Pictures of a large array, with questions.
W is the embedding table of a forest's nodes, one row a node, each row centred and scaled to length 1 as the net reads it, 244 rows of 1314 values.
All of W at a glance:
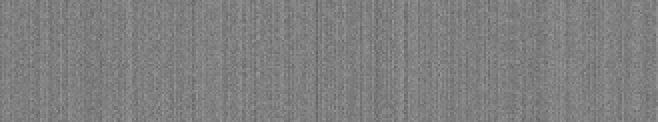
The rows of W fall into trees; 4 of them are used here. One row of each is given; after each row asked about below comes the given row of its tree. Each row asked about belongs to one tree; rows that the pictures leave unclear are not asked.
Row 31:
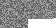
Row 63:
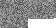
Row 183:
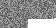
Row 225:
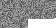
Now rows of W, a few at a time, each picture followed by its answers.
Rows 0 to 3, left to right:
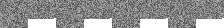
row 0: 63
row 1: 225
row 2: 225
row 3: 63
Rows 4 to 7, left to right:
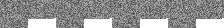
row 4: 183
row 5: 63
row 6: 63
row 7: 63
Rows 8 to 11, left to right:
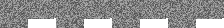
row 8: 183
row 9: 63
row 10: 183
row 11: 225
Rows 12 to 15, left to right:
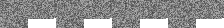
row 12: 63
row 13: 63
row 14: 225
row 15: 31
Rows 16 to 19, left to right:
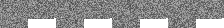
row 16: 63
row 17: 225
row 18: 31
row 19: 183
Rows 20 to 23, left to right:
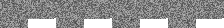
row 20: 225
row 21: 183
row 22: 31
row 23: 225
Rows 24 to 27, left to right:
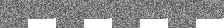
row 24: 31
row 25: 183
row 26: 183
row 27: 183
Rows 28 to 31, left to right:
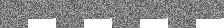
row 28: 31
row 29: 31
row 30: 183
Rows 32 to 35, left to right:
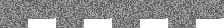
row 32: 183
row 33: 183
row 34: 225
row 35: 183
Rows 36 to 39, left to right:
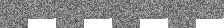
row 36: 63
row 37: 225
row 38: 31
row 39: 183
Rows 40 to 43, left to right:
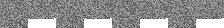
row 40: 63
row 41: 63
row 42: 31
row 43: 63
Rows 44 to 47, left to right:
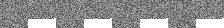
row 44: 63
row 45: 225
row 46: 225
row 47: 63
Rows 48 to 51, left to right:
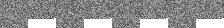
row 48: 63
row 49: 31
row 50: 183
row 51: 63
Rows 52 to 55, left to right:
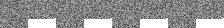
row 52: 31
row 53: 225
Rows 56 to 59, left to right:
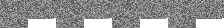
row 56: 183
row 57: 31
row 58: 31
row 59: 63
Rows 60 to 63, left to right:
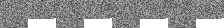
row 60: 63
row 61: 31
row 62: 183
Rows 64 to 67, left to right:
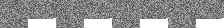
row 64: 31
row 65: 183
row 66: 225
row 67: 183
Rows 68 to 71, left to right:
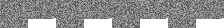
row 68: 225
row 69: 225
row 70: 63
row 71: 225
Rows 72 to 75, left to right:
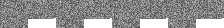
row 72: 31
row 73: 63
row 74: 63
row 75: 225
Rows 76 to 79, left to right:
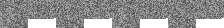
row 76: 63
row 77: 63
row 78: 63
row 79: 31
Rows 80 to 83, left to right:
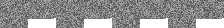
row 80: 183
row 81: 183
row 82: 183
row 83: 225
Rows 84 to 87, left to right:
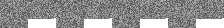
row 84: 183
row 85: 183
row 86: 63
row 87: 225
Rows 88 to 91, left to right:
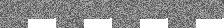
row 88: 183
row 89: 63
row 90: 225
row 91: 183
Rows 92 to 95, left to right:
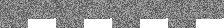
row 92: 183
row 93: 183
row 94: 183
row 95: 225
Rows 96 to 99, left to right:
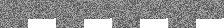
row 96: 225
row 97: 31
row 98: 183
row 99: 183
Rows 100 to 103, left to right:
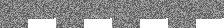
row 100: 183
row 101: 183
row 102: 63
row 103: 31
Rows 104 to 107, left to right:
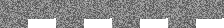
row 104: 183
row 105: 63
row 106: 63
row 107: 63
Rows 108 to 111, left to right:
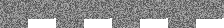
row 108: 183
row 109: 225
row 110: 225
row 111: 183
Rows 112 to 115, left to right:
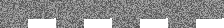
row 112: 225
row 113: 63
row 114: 63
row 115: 183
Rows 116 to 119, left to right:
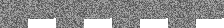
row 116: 63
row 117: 183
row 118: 31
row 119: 31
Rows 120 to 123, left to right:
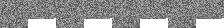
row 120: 63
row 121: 225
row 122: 63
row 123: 63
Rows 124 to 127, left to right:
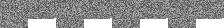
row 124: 63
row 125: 225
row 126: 225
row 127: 225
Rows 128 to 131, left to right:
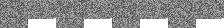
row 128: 31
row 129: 183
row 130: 31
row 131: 31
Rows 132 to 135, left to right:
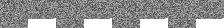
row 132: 225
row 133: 225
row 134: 31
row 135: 225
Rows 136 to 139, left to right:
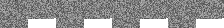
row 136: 31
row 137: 183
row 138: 63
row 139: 183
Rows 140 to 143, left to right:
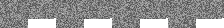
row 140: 183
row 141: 225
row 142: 63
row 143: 63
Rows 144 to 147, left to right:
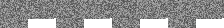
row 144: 225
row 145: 31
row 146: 31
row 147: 63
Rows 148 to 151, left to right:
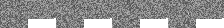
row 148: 31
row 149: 31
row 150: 31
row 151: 63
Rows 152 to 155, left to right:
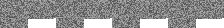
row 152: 31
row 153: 183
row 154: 63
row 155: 225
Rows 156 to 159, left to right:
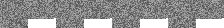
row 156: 63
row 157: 225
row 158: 183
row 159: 183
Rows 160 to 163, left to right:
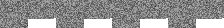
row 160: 183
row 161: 183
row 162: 225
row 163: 63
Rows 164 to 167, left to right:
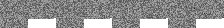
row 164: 183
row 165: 183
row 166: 225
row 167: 31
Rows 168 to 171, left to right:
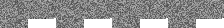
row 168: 31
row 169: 31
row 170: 63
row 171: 183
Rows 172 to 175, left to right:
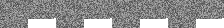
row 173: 31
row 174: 183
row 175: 183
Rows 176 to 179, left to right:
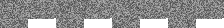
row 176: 225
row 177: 183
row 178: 31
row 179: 225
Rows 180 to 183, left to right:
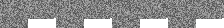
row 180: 63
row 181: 63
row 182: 31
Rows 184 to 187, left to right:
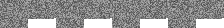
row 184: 225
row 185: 183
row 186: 63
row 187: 225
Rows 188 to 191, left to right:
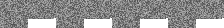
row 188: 183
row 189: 63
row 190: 183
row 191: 183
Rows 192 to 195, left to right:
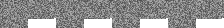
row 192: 63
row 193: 183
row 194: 183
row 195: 63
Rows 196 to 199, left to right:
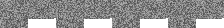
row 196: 183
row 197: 63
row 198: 183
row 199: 63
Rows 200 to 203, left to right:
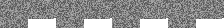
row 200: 183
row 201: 225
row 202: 183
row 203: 225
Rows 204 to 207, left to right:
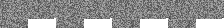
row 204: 63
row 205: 63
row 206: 225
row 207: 225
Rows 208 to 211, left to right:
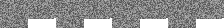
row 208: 63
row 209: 63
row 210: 225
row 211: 183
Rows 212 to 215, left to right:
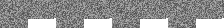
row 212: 183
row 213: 183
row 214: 183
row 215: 63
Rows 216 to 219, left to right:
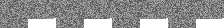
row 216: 31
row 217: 183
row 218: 183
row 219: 183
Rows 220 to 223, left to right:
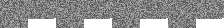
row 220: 225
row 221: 225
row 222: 225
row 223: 31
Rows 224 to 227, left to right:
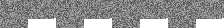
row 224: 183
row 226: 183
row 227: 183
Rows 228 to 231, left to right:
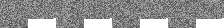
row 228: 63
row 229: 63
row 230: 31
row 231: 183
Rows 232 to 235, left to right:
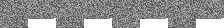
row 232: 63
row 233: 63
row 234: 225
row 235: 183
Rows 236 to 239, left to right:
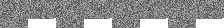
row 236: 225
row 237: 183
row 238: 225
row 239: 225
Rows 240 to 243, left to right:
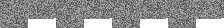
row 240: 63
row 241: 225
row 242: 225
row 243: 31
